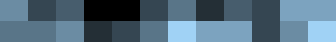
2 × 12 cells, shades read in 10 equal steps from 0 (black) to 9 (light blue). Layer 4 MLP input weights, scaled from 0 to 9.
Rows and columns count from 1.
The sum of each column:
11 8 10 2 3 8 14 9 11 6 13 16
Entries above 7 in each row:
0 2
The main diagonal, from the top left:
6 5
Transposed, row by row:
6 5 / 3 5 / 4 6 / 0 2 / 0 3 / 3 5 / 5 9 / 2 7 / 4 7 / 3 3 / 7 6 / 7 9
